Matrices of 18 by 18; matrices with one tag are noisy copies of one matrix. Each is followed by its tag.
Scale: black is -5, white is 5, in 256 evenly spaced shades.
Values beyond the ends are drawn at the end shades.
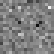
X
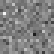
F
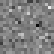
X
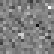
X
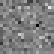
X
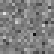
F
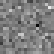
X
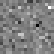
X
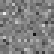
F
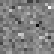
X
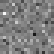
F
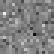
F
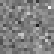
X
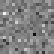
F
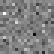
F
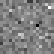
X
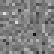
F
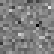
X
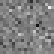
X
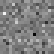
F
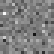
F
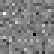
F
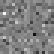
F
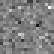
X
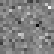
X
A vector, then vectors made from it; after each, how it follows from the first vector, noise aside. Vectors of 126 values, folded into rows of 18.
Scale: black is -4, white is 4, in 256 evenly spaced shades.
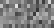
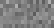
shrunk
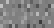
partly zeroed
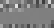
partly zeroed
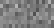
shrunk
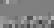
partly zeroed
